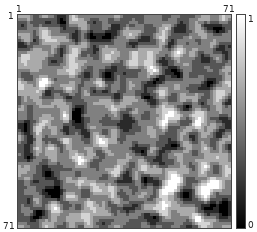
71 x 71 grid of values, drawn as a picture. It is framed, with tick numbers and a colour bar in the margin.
Overall the values sit about 50% of the way up the scale. No row or column stands out. The field is mottled with small blotches. The halves do not mirror each other. There is no overall slope. There are no regular stripes. The bottom right is the ninth with the highest average.
